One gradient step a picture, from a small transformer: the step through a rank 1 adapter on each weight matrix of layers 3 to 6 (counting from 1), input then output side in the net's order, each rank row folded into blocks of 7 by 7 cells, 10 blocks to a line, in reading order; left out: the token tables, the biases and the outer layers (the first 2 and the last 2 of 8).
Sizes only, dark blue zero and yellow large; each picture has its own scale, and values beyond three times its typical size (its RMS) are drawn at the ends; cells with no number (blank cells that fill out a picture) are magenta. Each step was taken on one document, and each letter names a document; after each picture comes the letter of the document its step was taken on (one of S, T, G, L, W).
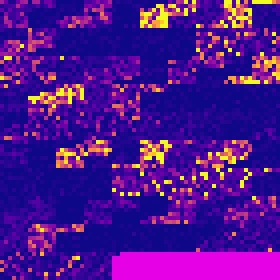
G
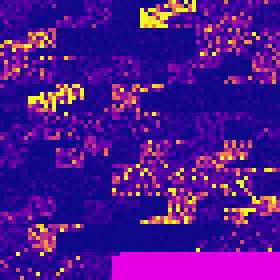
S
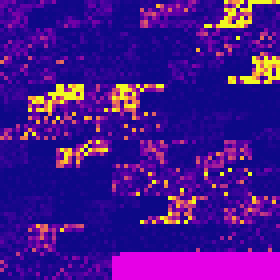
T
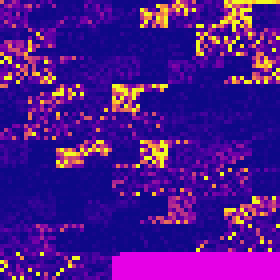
G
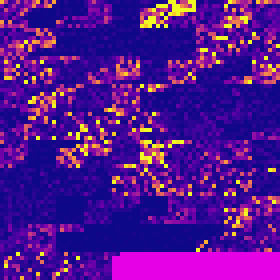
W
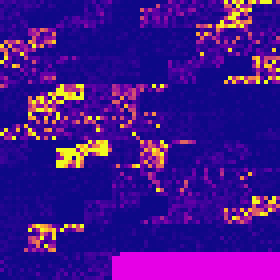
T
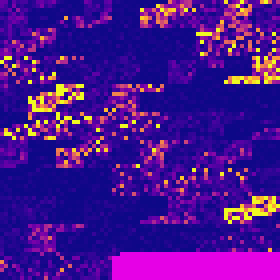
T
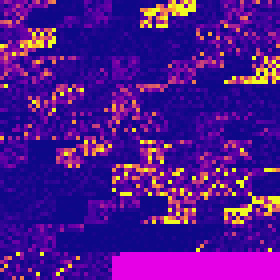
W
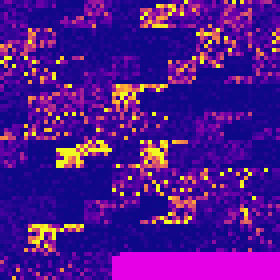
T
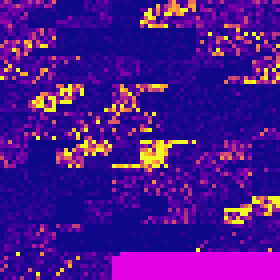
W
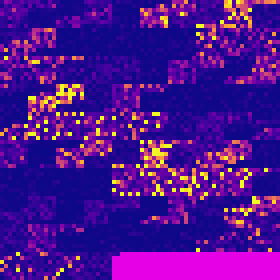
G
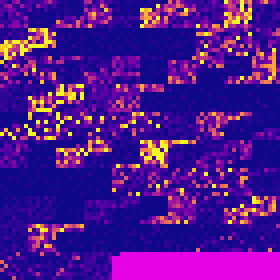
T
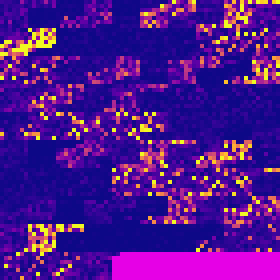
W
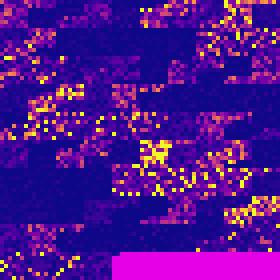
G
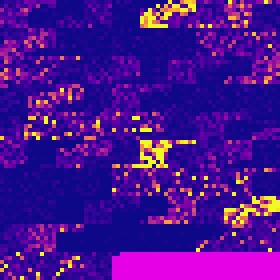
S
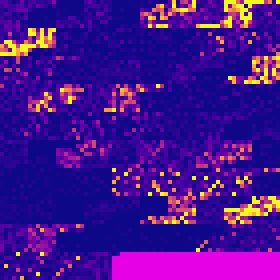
W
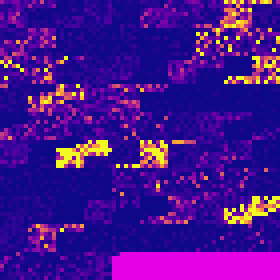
T
